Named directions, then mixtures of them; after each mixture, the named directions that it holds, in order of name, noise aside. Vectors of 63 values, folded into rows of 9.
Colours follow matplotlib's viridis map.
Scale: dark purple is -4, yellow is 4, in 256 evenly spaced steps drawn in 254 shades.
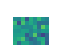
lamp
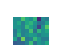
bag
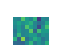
bag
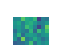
bag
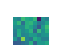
bag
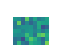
lamp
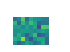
bag, lamp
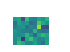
bag, lamp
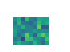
bag, lamp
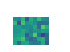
lamp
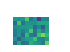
bag, lamp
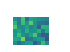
bag, lamp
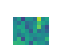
bag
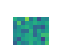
bag, lamp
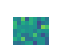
bag, lamp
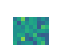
bag, lamp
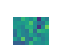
bag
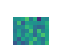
bag, lamp
